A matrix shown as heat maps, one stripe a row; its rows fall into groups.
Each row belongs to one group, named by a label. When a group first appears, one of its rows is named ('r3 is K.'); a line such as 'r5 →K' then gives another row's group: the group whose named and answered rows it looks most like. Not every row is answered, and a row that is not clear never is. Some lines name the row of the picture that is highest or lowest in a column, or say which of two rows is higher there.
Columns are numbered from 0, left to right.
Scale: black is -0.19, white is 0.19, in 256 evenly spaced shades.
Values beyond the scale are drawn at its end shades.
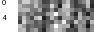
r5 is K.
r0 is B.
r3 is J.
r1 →B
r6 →J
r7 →J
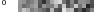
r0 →J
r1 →K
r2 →B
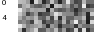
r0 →B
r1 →K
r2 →B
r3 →J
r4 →K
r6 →B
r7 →K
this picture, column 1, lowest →7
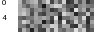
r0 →K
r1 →J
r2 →K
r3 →B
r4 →K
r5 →K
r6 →J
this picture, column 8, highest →6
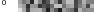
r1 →J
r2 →B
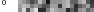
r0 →B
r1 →B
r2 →J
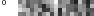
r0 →J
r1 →J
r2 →B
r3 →K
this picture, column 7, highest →3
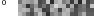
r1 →J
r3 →B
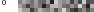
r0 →K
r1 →J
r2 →B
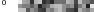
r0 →B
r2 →J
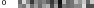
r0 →K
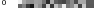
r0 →B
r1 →K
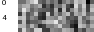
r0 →K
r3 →K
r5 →J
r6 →J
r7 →B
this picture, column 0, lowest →3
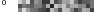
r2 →B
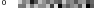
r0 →B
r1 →K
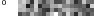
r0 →B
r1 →J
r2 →B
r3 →J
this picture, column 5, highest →0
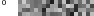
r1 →B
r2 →J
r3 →K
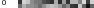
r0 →K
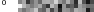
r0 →J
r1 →B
